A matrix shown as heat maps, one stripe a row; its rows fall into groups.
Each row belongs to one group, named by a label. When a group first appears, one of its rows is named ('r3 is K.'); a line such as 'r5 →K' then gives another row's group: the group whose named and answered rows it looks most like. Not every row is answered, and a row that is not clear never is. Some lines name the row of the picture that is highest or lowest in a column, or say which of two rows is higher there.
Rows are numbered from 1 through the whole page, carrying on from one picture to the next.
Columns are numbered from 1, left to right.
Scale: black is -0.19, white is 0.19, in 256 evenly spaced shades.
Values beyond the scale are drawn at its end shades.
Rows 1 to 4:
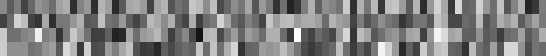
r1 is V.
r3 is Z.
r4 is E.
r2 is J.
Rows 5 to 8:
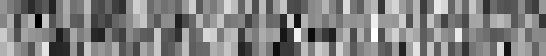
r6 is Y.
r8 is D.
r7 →Z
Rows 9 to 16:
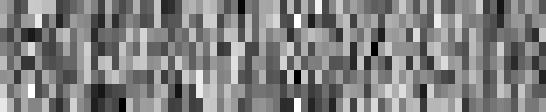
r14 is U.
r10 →Z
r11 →V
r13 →V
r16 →Z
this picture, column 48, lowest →16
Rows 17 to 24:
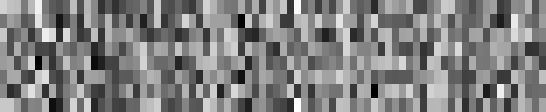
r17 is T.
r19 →E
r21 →Y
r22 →D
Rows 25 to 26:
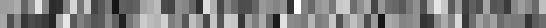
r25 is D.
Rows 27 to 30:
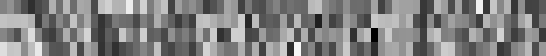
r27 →V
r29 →Y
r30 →T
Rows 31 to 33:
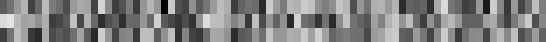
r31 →J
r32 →T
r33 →J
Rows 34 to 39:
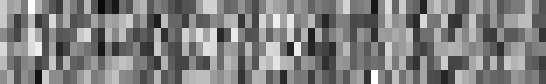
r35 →E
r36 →U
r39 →U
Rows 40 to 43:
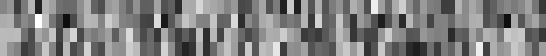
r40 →U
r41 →U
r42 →E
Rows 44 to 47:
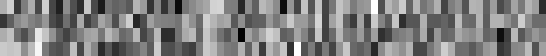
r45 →J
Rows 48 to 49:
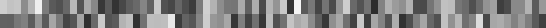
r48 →T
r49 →J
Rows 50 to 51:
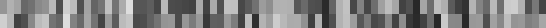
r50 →E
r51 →E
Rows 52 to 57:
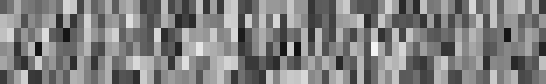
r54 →U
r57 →J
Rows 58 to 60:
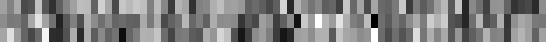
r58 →V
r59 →D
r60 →D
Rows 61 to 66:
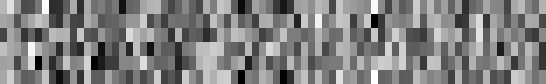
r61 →D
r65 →Y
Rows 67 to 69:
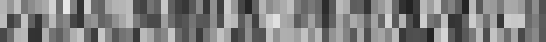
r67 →E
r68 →E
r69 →J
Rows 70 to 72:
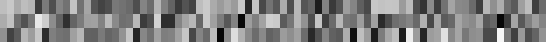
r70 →T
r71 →U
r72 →Z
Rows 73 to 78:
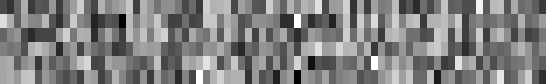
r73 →J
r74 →Z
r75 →V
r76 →D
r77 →U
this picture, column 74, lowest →75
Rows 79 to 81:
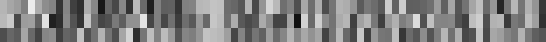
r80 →Y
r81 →J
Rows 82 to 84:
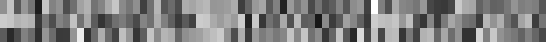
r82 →U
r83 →T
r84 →J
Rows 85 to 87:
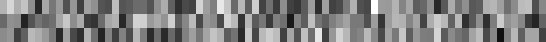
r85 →T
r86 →V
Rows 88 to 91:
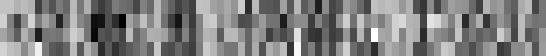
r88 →T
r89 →Z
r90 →Z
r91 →T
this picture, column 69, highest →89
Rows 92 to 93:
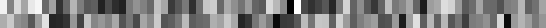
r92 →Z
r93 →D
